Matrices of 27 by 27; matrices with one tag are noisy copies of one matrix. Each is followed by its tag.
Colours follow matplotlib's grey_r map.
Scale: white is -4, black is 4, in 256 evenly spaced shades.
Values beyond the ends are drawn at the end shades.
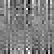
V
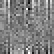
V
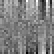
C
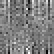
V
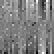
C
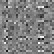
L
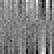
C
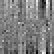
C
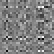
L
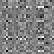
L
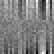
C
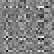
L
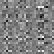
L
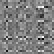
L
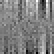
C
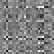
L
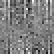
V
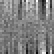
C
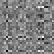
L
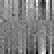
C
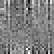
V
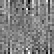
V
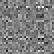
L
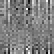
V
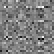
L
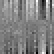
C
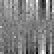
C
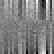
C
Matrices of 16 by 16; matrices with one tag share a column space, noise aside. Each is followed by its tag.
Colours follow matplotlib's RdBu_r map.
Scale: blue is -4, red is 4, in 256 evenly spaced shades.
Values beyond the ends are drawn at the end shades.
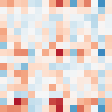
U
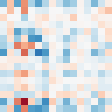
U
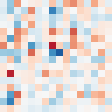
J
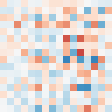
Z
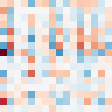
J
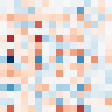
Z
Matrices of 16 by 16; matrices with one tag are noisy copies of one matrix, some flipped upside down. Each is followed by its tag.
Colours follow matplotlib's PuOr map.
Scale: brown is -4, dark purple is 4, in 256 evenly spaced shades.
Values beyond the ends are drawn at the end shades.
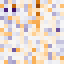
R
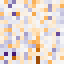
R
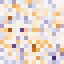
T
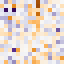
R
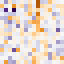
R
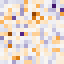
T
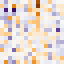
R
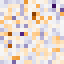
T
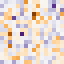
T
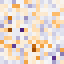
T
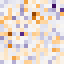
T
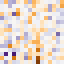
R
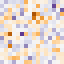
T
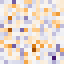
T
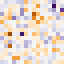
T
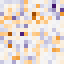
T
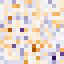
T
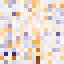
R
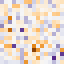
T
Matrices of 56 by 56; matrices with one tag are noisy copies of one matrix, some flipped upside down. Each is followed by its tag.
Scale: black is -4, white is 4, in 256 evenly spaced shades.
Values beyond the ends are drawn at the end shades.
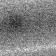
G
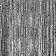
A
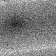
G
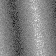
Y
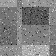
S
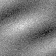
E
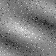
E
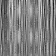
A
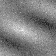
E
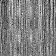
A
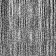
A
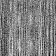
A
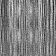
A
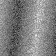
Y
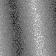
Y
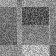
S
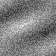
E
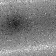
G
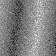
Y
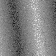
Y
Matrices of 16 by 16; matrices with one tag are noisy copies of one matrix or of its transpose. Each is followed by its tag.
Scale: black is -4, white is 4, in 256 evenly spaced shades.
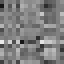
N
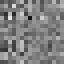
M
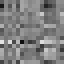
N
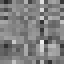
N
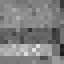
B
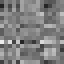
N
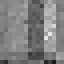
B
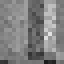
B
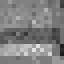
B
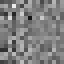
M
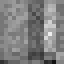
B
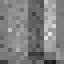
B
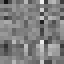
N
